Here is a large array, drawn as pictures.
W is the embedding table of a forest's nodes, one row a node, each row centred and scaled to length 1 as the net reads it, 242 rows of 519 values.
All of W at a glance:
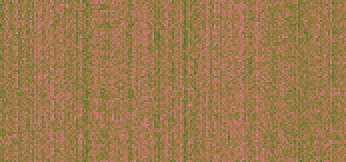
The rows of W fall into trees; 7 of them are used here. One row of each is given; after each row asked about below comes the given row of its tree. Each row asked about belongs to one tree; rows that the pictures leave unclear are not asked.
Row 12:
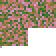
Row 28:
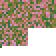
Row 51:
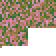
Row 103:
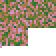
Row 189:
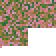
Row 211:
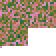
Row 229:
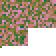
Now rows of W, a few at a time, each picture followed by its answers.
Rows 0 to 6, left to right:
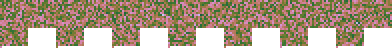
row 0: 51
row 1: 51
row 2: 12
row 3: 103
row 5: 103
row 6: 189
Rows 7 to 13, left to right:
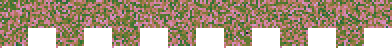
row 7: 211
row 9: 189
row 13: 189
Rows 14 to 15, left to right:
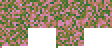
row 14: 211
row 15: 51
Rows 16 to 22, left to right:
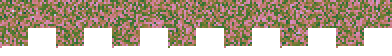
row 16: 51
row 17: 51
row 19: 103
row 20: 51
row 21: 103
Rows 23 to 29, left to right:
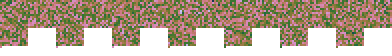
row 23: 189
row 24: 189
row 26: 103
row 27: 51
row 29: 51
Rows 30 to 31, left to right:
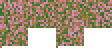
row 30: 103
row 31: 103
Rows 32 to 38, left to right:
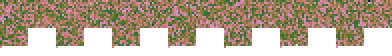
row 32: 189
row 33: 12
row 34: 12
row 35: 189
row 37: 189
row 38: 189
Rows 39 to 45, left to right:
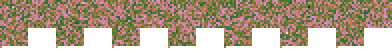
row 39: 51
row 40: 189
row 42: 103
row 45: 211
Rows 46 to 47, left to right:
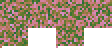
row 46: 189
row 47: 51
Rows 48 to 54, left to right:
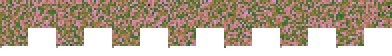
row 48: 51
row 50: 51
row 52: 28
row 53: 189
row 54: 12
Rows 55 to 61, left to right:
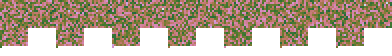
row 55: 28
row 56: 28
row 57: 189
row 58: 51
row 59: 51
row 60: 189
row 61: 103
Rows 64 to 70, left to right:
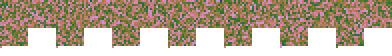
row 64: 51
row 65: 51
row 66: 51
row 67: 28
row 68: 189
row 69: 103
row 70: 12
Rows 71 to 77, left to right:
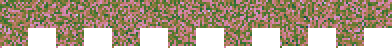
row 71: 211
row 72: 189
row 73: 12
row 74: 103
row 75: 51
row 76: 229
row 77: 103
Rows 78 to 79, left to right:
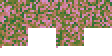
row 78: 189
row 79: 103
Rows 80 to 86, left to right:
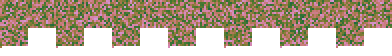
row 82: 211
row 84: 189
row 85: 211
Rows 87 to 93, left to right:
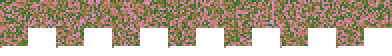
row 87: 189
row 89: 12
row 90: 51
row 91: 211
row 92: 103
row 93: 51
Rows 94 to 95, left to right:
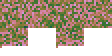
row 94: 28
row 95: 28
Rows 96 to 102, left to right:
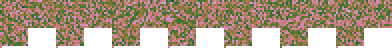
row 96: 103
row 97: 12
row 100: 12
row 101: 51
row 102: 51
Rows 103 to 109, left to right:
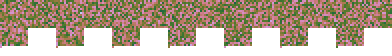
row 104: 103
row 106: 28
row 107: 211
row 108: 51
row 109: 28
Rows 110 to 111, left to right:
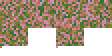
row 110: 51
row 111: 51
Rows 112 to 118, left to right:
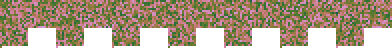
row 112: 12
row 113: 189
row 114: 103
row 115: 103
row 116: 103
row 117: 51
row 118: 189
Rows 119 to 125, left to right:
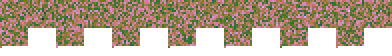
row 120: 103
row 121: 51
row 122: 229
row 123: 211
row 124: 12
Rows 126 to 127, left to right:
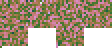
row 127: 103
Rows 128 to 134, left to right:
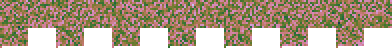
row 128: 189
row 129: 51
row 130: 103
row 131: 229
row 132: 229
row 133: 28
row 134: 28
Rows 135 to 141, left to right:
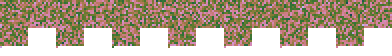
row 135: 211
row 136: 189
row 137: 103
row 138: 28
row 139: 189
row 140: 211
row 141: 189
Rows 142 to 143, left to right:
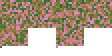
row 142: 229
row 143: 211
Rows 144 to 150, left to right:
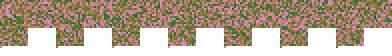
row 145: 189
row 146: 211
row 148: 51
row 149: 51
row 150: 229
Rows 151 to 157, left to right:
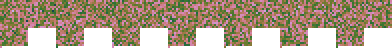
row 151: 12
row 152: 51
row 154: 211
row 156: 103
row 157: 28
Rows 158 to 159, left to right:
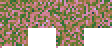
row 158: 211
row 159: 103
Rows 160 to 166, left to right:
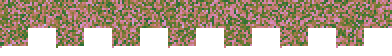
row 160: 211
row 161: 12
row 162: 103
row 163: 211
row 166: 189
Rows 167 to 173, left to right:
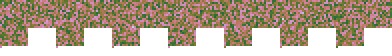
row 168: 51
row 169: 103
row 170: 12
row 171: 103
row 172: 103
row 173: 12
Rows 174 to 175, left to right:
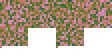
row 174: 103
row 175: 211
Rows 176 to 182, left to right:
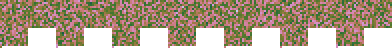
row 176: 103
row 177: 103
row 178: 103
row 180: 51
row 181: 189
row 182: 103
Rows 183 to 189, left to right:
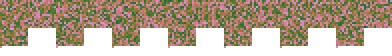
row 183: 51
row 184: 189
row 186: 189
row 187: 51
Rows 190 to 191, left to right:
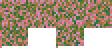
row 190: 51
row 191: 51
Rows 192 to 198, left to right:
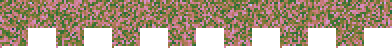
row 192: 189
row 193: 103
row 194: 51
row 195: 12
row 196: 211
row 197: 189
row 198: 211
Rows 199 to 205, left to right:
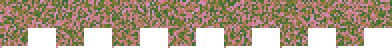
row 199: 189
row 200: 51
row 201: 12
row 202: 12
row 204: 211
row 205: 12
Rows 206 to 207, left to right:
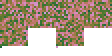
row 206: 12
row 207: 12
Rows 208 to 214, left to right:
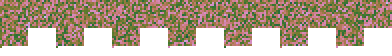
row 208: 229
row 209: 103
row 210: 189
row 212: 28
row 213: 28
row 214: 189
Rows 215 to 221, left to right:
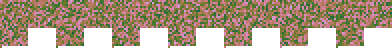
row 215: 28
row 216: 51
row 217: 12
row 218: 103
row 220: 189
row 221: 12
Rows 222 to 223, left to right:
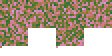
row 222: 103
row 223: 211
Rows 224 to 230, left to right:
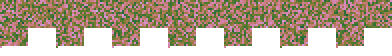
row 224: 189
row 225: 103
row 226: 189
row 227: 103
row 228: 189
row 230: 103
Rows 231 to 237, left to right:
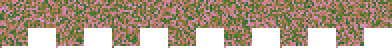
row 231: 51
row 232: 189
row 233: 229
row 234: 51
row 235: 189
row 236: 28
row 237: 12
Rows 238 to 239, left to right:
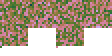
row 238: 229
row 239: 189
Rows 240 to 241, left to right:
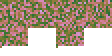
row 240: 103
